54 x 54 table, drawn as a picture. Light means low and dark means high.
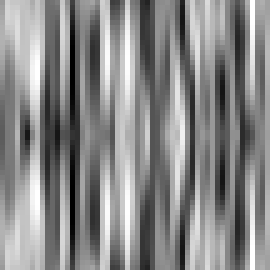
The grain runs up and down. The middle left is the ninth with the highest average. There is no overall slope. The top and bottom halves mirror each other.
